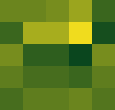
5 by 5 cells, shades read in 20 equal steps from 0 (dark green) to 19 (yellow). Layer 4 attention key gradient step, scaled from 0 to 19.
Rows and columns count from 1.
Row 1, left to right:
8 8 9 12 4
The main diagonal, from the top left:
8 13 3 4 6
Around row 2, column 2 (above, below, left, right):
8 3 4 13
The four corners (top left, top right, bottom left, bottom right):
8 4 5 6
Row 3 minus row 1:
1 -5 -6 -12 5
